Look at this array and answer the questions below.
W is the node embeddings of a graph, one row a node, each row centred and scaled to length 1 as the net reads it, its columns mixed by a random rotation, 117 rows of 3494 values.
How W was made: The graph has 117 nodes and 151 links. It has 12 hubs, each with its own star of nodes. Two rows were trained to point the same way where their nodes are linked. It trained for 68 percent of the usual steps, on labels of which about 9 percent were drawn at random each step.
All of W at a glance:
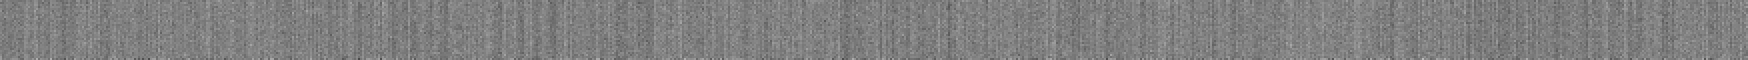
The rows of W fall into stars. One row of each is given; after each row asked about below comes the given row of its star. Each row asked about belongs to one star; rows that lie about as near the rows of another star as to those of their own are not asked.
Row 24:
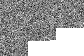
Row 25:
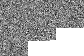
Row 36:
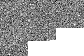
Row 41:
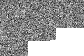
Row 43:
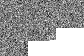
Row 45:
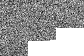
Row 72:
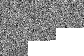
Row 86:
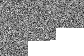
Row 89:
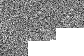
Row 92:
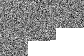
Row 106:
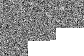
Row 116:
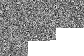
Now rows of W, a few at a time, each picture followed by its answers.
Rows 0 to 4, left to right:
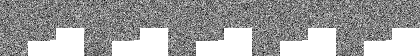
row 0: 25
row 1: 45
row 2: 106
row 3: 89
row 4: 24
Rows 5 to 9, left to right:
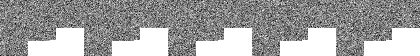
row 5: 25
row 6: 36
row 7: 41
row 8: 106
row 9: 116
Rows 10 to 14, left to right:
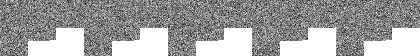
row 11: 24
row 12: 92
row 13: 36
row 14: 25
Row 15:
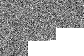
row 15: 45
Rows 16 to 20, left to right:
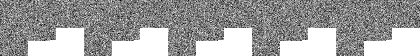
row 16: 72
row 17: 116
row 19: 36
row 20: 41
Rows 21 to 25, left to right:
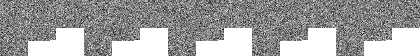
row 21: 106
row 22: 116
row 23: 106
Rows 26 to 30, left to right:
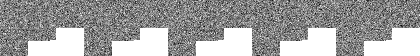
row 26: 106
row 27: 25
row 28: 41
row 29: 86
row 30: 86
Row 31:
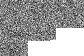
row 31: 45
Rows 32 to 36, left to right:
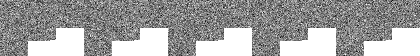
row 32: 92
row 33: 92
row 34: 45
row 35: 72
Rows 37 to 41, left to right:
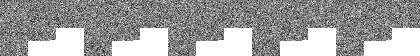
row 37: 24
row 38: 45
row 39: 116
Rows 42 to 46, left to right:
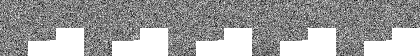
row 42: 43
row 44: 25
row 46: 86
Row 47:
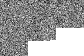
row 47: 89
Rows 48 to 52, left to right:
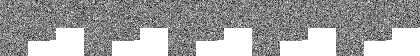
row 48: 116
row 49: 116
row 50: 41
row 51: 25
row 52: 43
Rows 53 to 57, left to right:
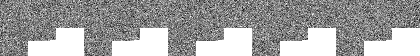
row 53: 24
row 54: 45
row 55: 92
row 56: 116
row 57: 24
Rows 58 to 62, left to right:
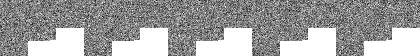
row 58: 45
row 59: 116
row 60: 92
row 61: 106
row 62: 36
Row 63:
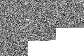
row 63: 43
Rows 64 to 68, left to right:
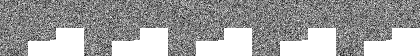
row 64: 36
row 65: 41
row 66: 92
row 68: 86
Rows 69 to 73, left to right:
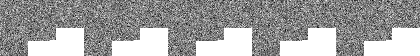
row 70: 24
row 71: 36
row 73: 86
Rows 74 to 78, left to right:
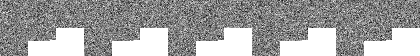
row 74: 106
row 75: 106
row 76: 36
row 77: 25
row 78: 86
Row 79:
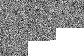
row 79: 106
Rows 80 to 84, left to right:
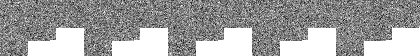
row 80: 116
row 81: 45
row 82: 43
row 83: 89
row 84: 36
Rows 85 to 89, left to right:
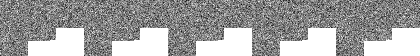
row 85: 92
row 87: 45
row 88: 92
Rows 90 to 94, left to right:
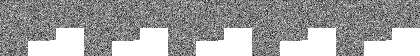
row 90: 24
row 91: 41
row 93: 45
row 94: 24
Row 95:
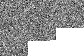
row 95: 36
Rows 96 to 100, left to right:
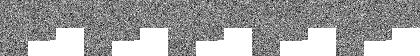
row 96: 43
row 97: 72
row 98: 41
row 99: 106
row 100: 89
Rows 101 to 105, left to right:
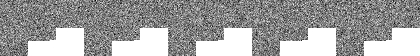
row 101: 36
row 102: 116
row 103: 86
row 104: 72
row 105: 41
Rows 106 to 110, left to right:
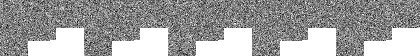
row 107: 41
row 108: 116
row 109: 92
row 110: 86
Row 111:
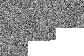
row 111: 41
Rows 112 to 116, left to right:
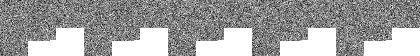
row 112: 89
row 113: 106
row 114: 92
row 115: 45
